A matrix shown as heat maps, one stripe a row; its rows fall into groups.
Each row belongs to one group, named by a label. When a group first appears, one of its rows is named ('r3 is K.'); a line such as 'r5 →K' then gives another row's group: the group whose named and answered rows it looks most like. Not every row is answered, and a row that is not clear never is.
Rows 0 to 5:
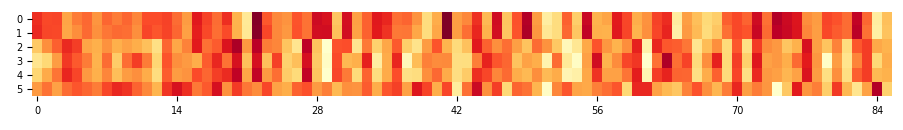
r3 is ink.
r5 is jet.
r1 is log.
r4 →ink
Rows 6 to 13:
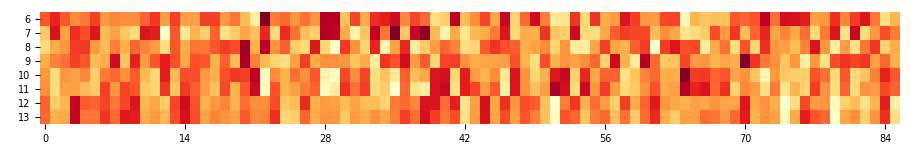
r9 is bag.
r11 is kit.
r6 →log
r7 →log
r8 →ink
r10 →kit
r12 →jet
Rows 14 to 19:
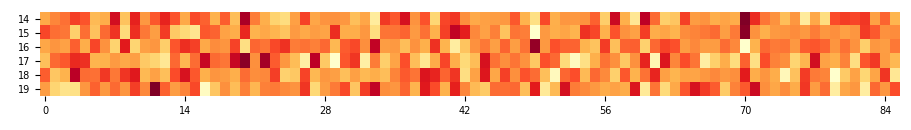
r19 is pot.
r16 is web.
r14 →bag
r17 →ink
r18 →jet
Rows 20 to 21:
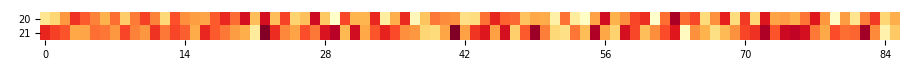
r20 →ink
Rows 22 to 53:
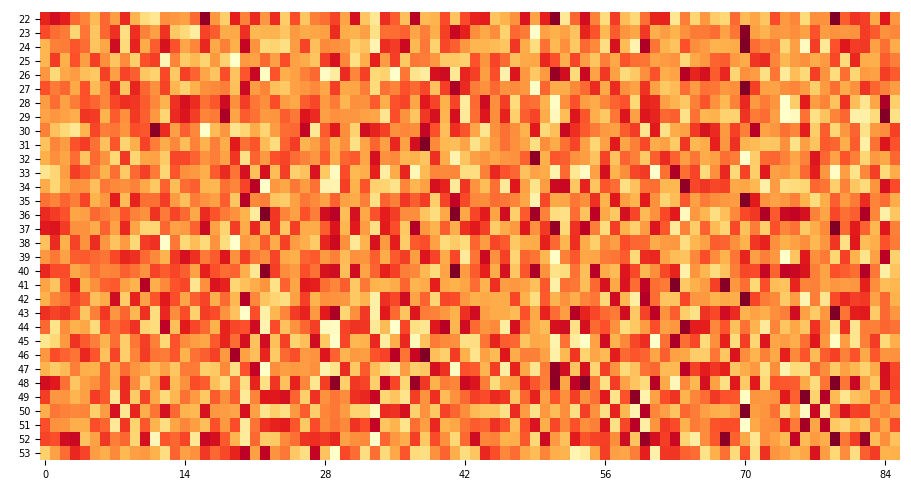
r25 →log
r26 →kit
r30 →pot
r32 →web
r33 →ink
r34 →kit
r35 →bag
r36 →log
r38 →log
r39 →jet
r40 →log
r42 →bag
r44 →kit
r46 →log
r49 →web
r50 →bag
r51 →web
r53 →ink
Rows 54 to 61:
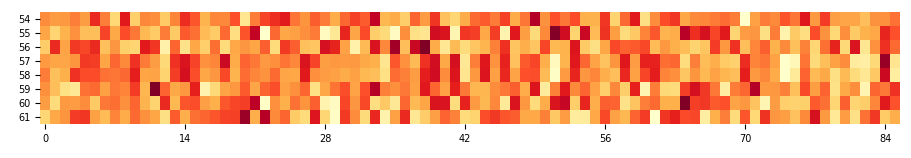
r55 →kit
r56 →log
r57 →jet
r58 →jet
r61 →ink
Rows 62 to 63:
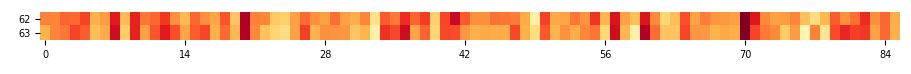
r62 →bag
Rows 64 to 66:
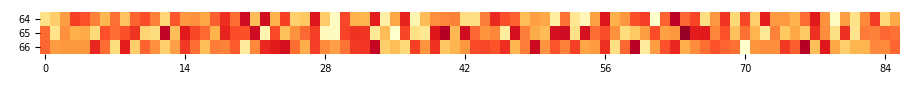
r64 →ink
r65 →kit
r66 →web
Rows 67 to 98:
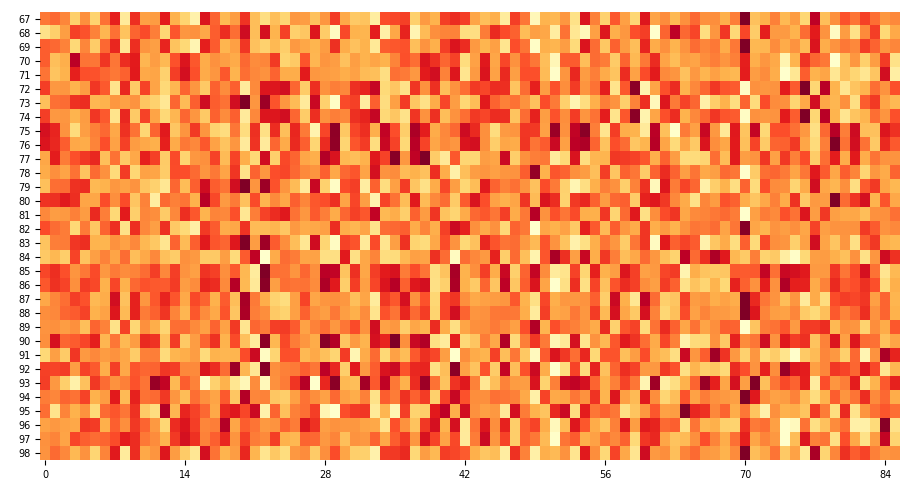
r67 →bag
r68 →ink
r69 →bag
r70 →jet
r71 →jet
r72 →web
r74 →web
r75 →pot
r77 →log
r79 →ink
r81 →web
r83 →ink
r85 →log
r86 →log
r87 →bag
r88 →bag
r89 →web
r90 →log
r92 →log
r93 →pot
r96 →jet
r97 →jet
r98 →bag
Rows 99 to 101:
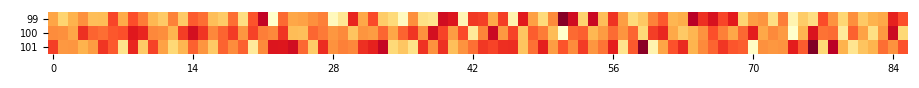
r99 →kit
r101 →web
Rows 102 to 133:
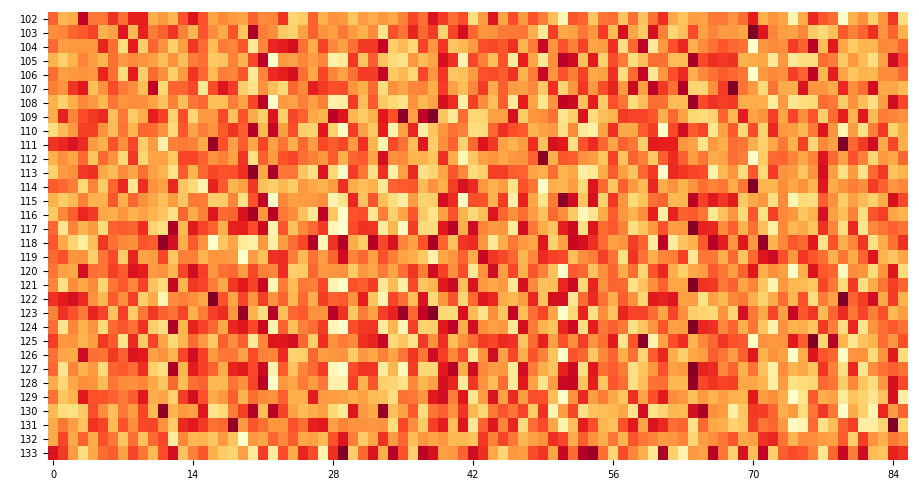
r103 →bag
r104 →web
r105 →kit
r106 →web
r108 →kit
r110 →ink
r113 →ink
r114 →bag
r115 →kit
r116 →ink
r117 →kit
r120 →jet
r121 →kit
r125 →web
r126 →jet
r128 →kit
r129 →jet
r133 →pot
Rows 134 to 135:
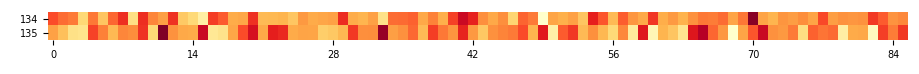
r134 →bag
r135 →pot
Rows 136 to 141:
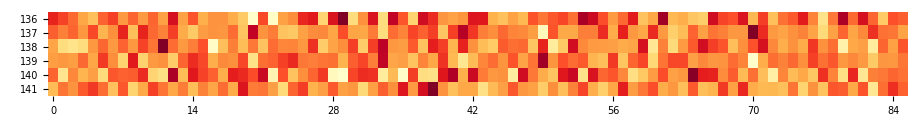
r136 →pot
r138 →pot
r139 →web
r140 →kit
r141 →log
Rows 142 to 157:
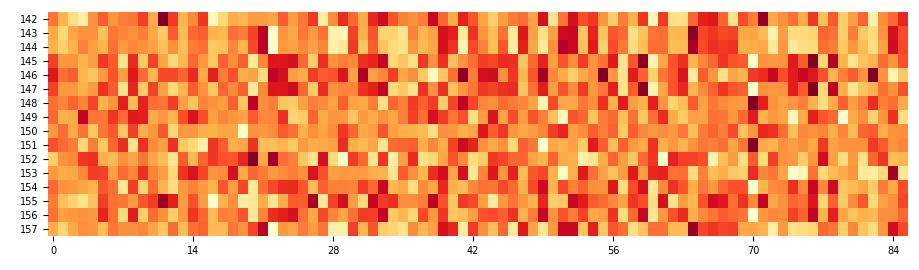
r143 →kit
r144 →kit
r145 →web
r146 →log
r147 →web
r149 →jet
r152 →ink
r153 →jet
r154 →web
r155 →pot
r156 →web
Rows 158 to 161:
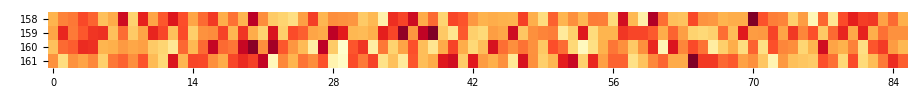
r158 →bag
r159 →log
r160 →ink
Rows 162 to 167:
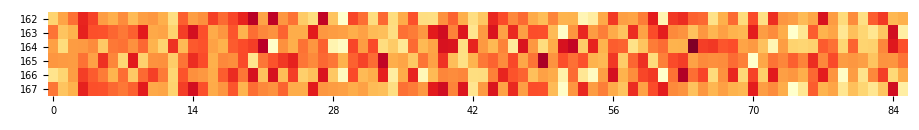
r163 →jet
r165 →web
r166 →ink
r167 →jet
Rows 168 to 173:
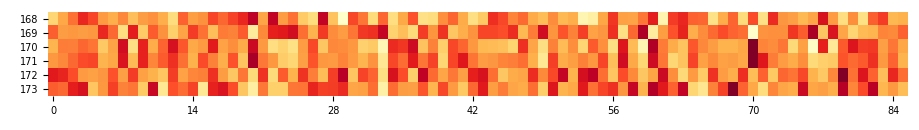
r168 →ink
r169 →web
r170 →bag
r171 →bag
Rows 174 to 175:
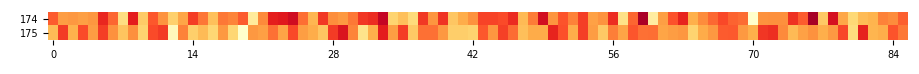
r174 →web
